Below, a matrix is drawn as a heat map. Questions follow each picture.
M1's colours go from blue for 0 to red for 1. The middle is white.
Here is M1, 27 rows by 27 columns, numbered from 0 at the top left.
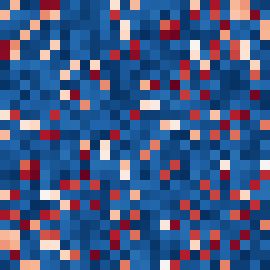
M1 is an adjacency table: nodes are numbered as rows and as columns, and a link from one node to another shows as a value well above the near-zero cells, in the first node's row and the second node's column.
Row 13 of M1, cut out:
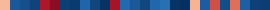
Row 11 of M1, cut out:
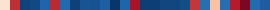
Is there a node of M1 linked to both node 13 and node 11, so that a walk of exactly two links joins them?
yes
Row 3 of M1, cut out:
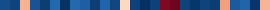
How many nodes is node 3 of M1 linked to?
6
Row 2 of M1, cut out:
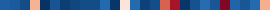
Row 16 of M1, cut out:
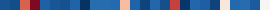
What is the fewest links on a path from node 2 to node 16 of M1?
1
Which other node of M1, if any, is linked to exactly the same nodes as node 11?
node 4
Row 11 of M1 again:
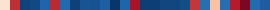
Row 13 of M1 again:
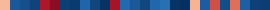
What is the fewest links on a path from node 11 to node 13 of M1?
1
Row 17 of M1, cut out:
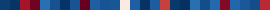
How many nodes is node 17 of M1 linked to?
7
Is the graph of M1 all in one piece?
no
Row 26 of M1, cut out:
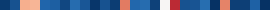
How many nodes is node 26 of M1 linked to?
6
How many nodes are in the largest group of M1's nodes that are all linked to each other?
8
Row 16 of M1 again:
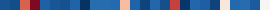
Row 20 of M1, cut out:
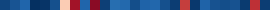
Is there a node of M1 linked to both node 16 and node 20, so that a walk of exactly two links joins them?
no
